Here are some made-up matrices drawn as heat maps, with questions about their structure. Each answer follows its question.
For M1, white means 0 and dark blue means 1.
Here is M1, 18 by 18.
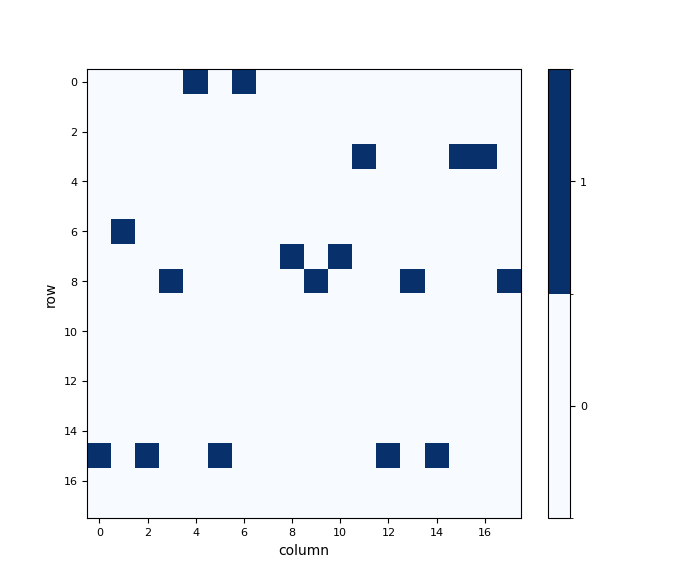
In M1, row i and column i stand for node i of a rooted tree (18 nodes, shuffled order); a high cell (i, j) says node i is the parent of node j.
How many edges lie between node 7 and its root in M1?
0
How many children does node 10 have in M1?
0
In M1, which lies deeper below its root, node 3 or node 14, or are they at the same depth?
node 14
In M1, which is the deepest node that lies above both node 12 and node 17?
8
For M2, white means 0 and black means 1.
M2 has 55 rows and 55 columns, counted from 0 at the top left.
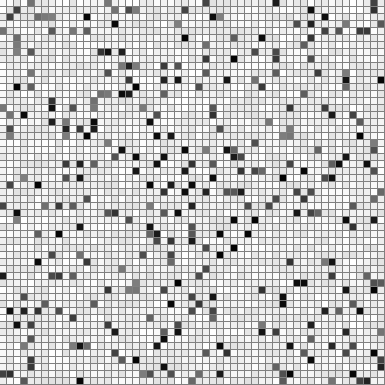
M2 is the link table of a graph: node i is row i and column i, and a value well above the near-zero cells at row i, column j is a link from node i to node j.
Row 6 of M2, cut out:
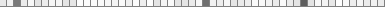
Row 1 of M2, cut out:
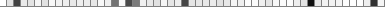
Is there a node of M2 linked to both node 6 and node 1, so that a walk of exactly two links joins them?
yes
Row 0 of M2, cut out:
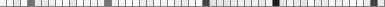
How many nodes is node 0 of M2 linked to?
5
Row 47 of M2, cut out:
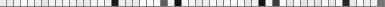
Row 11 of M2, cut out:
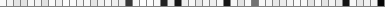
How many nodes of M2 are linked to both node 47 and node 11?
4
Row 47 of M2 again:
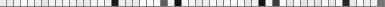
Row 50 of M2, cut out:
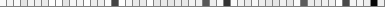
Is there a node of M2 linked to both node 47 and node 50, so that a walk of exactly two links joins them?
yes
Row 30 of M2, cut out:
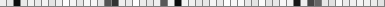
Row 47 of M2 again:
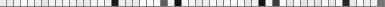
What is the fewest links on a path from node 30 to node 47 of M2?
2
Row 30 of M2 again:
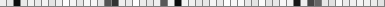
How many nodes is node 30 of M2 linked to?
8
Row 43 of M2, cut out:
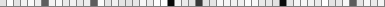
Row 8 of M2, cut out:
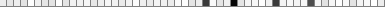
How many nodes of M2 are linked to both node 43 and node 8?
0
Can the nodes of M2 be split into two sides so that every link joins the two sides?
no
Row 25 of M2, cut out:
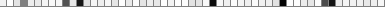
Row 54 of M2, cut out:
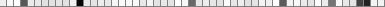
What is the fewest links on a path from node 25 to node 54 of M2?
2
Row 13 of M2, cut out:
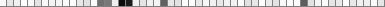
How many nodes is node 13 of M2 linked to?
6
